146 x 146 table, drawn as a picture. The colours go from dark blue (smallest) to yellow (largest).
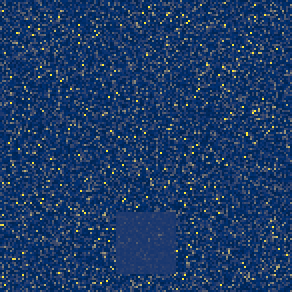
The bottom middle is the smoothest part. In the bottom middle lies a patch that is calmer than the rest. Most values sit low, with a long tail of high ones. There is no seam. No row or column stands out. Neither half mirrors the other. The texture is fine-grained noise.
